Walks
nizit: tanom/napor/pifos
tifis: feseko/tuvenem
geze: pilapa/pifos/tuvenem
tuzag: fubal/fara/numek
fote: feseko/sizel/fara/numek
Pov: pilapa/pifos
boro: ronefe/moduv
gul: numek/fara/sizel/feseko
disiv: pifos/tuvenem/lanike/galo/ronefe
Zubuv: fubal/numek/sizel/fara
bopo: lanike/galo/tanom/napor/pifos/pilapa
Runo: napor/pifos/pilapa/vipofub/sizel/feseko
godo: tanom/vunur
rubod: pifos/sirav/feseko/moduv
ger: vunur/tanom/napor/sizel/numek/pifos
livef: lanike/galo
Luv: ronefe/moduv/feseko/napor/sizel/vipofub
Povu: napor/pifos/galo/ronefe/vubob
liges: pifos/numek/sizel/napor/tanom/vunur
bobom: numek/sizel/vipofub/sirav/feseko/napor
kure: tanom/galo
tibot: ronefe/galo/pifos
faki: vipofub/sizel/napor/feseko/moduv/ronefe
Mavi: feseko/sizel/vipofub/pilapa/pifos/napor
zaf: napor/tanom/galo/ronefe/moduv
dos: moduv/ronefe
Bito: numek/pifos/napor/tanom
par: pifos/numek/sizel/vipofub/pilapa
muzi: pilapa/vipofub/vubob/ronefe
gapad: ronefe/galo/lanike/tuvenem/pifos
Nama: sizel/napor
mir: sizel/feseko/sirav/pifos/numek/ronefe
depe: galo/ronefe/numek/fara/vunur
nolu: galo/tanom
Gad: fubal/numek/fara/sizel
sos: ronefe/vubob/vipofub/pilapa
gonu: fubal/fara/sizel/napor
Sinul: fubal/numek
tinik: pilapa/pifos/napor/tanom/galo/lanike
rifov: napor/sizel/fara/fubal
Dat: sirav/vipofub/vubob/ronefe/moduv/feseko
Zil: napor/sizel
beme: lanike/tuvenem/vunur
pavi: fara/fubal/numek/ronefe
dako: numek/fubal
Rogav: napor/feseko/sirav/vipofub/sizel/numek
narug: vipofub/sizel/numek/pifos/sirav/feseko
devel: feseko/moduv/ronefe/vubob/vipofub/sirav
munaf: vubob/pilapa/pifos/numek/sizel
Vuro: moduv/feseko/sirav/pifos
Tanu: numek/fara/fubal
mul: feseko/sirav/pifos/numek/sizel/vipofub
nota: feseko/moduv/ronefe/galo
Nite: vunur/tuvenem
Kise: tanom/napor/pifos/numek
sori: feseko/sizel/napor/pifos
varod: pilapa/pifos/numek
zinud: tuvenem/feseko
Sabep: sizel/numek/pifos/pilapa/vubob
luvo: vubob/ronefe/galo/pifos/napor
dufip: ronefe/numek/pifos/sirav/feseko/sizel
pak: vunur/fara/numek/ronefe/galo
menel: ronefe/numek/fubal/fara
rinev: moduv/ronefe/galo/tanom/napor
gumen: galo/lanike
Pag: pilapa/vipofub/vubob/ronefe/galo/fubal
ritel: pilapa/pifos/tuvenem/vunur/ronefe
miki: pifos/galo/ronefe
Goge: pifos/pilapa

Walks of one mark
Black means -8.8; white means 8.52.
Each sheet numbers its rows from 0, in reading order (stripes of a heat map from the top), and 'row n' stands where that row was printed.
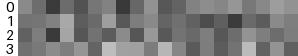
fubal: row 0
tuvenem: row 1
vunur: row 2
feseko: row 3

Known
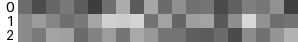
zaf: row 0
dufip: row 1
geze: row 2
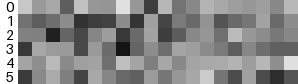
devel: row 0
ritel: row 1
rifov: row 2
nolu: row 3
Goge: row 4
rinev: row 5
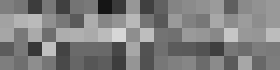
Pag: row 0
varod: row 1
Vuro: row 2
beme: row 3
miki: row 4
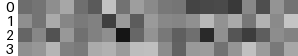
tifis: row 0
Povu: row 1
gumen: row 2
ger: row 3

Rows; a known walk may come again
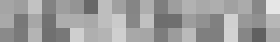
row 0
Goge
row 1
Vuro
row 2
sori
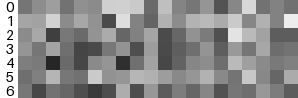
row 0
Runo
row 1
sos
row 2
Zubuv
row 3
mir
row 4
rifov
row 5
nizit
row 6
dos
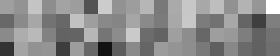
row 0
Sabep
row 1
luvo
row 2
Kise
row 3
nolu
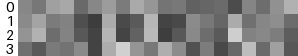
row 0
geze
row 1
Sinul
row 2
tuzag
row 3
Dat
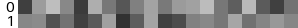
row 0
Bito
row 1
dako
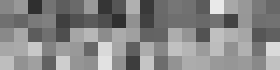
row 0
menel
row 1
disiv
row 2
Gad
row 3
par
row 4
devel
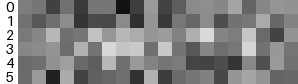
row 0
Pag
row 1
ritel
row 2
Mavi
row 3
narug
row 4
tifis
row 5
depe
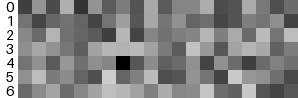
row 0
liges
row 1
zaf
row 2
muzi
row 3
munaf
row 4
livef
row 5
fote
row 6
bobom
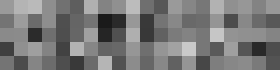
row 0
varod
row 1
pak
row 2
Tanu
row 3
rinev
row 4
faki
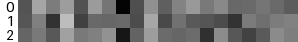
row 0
kure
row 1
beme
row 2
gumen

